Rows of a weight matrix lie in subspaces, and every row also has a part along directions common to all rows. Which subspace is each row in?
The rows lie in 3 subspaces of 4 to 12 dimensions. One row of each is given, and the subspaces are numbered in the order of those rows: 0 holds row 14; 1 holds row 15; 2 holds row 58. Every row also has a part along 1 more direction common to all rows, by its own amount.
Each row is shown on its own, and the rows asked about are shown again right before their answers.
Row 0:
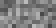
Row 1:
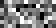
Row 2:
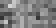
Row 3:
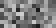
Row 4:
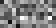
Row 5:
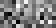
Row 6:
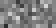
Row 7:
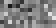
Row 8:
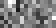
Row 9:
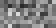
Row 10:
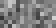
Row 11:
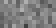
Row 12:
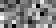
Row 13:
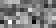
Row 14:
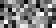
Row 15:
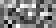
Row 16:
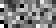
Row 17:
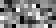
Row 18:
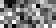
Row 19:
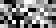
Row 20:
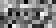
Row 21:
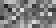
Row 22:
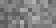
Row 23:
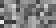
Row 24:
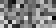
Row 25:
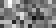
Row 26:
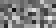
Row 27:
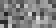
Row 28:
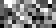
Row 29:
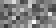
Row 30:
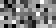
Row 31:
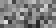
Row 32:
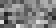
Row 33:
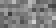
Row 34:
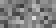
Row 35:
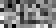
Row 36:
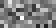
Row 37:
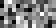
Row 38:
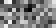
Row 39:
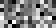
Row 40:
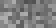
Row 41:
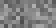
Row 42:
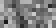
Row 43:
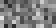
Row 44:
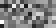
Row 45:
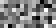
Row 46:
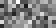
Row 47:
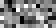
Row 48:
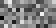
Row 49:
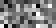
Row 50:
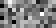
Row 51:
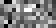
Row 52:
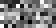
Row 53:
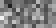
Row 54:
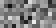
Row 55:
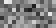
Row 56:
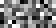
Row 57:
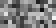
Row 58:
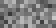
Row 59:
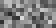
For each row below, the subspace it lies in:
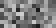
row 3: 2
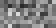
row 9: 1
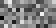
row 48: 0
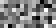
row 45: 2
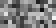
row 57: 0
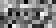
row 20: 1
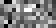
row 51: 0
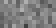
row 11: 2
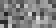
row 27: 2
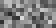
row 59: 2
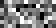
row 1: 1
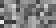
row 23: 2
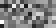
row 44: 2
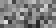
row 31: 2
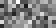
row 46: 2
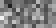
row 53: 2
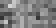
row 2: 0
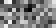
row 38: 0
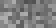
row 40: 2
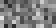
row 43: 2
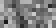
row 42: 0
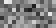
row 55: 0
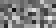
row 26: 2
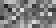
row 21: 0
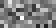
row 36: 2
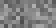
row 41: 0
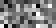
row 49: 0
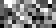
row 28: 2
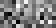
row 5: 2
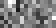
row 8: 1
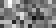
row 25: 2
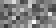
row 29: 0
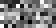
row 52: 2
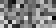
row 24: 1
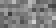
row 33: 0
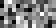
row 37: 0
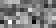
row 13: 2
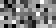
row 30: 2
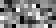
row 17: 1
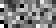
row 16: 2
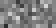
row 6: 2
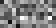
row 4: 1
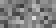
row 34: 2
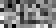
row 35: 2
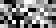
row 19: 2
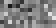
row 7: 0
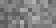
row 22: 2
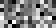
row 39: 1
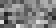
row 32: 2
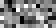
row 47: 1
